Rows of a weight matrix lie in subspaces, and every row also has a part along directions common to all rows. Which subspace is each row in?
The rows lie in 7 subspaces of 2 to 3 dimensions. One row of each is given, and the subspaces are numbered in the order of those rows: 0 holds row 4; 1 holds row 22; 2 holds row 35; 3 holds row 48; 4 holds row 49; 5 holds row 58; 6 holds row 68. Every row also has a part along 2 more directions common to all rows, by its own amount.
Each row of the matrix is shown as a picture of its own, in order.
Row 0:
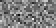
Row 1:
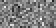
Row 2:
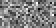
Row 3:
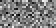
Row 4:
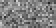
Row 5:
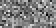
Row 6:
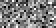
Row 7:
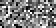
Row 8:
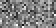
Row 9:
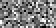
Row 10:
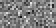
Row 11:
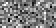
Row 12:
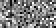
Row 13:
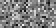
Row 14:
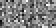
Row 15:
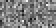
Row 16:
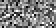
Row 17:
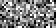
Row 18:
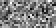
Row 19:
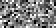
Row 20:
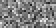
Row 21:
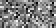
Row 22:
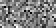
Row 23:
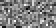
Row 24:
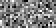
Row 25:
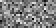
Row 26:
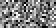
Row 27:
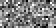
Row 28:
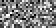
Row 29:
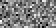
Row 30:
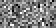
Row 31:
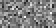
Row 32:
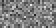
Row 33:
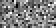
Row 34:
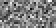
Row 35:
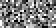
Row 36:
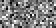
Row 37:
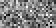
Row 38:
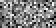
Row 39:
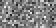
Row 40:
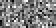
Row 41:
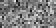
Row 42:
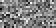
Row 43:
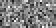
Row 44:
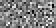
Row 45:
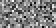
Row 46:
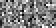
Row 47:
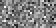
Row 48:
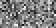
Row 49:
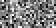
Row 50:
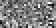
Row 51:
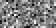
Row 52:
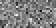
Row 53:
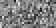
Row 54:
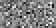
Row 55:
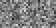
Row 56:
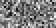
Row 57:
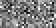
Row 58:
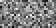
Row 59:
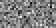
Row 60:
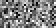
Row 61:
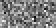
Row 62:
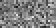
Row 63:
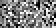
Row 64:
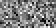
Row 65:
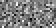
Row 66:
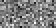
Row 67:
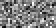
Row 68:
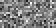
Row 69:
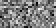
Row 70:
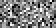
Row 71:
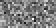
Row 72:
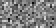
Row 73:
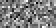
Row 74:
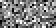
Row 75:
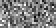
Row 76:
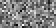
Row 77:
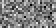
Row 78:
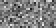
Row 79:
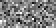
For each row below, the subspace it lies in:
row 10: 6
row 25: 5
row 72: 1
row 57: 3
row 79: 5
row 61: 5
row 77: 6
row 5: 5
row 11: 1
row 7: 1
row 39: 1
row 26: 3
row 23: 1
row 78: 4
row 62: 0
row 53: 0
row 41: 0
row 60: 3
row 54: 6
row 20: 0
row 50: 0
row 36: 4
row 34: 4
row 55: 3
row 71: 5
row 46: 2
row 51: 1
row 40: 2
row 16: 2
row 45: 6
